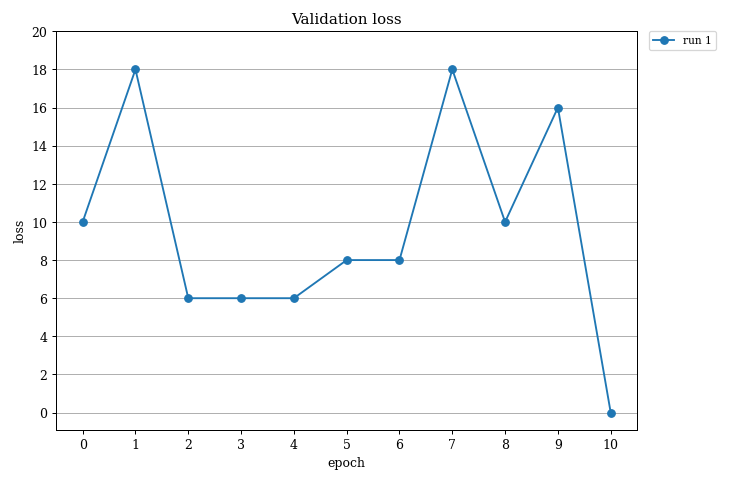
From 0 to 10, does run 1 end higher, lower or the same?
lower
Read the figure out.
Title: Validation loss
x-axis: epoch, ticks 0 1 2 3 4 5 6 7 8 9 10
y-axis: loss, ticks 0 2 4 6 8 10 12 14 16 18 20
Legend: run 1
Values:
run 1: 10 18 6 6 6 8 8 18 10 16 0
